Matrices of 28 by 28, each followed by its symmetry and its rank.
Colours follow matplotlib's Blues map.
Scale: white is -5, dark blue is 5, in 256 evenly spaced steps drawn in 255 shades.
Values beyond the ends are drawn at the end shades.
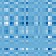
neither, rank one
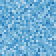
antisymmetric, full rank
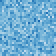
neither, full rank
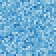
neither, full rank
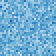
neither, full rank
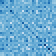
symmetric, rank five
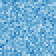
neither, full rank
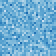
antisymmetric, full rank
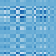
neither, rank one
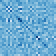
symmetric, rank five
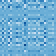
neither, rank two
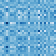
neither, rank two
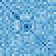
symmetric, rank five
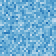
neither, full rank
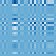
neither, rank one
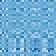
neither, rank two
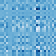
neither, rank two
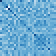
symmetric, rank five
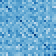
symmetric, rank five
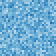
antisymmetric, full rank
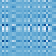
neither, rank one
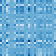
neither, rank two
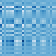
neither, rank one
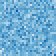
neither, full rank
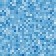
antisymmetric, full rank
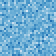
antisymmetric, full rank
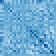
symmetric, rank five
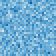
antisymmetric, full rank
